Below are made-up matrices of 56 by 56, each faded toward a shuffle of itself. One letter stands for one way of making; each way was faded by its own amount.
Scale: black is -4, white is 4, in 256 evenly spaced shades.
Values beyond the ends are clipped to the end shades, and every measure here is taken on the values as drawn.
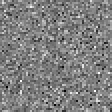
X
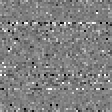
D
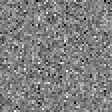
X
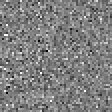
X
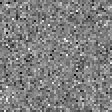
X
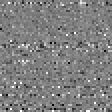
D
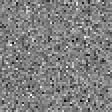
X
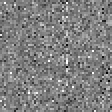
X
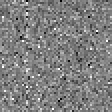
X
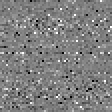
D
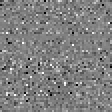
D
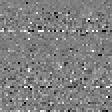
D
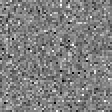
X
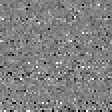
D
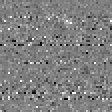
D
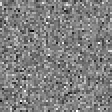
X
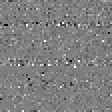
D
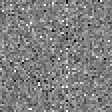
X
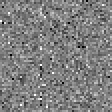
X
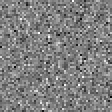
X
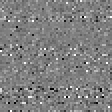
D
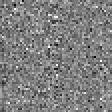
X
